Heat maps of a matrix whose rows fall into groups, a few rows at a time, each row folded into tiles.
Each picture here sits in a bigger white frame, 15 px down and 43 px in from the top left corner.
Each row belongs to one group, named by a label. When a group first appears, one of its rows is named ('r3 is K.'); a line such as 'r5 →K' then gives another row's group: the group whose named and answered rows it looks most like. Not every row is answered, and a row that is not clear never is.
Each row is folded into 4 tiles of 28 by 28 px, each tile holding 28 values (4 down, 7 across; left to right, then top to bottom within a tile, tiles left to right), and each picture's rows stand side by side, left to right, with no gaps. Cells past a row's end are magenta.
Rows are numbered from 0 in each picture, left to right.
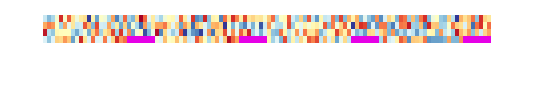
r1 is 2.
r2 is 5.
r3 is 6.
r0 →2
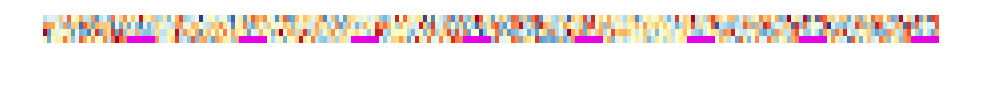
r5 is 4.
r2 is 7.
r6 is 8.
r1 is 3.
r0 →2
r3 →2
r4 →6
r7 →8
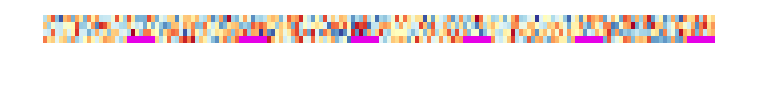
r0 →3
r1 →7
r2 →5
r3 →2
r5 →6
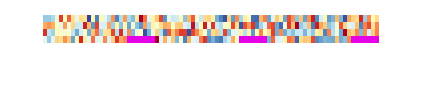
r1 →5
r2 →6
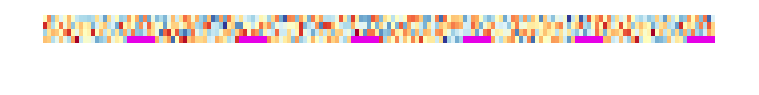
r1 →7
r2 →3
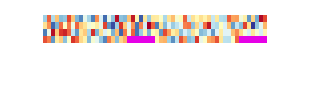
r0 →4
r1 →8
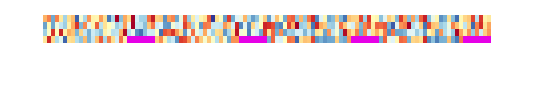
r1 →8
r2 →6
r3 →6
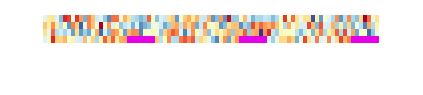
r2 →2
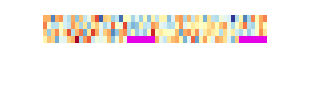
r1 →3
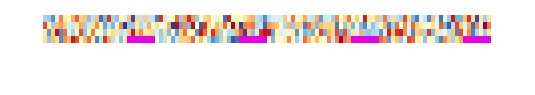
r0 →7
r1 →5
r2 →2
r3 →4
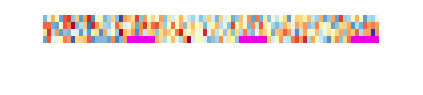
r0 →6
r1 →4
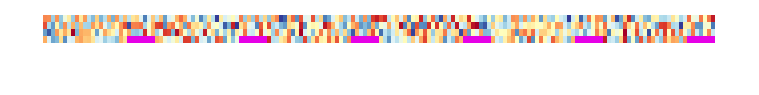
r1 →4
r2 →3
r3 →5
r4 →3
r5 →3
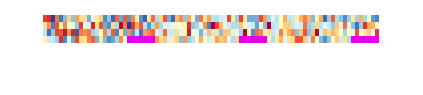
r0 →5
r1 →3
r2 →7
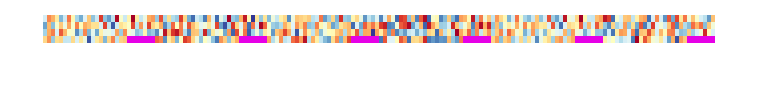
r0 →4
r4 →4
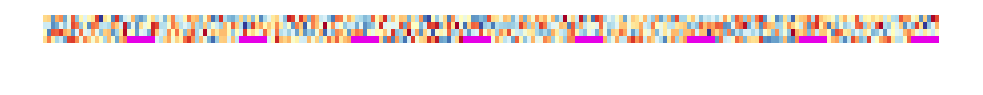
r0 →8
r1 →7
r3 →5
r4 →8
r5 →7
